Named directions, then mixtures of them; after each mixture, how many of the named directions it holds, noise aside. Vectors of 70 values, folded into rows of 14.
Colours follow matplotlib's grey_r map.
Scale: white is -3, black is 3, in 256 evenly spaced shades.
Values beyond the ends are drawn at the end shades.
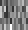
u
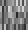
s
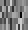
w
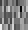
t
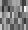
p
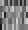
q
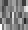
two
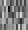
two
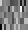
three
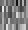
two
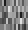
three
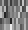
two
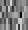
one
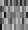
one
